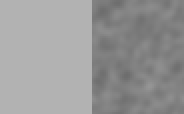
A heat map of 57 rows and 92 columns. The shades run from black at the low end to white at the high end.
It is made of 1 by 2 panels. Panel 1,1: high, flat. Panel 1,2: middling, blotchy, faint in contrast.
